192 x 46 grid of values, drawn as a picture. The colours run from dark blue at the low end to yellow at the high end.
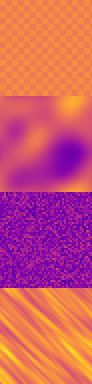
The table splits into 4 rows of 1 panel. Panel 1,1: high, checkered, faint in contrast. Panel 2,1: middling, smooth, strong in contrast. Panel 3,1: low, fine-grained. Panel 4,1: high, slanting down to the right.
